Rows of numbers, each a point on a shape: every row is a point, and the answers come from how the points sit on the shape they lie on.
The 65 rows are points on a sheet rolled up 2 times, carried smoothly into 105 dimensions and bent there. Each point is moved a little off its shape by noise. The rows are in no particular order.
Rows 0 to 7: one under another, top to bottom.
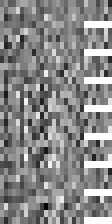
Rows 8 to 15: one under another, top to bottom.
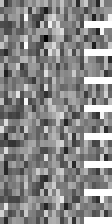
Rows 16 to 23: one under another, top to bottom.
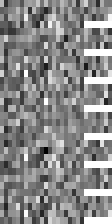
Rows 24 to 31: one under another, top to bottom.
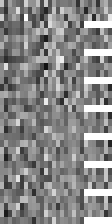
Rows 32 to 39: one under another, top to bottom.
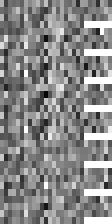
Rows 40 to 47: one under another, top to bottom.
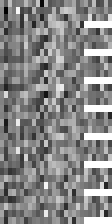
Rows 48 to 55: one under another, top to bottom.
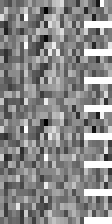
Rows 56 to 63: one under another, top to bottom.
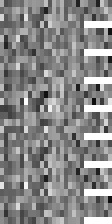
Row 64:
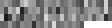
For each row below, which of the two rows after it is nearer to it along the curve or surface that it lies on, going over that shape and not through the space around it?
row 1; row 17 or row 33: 17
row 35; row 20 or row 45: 45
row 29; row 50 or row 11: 11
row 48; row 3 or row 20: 3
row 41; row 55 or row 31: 55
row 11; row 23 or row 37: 37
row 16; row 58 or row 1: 1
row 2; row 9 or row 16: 9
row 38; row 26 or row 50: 26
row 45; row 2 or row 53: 53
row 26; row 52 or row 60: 52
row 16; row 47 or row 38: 47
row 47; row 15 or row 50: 15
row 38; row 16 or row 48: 48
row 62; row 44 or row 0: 44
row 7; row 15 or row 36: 15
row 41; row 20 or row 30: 30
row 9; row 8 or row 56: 8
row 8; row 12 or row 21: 21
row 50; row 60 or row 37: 60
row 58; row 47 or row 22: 22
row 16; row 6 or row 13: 13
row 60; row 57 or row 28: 28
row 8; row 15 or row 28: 15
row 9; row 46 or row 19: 46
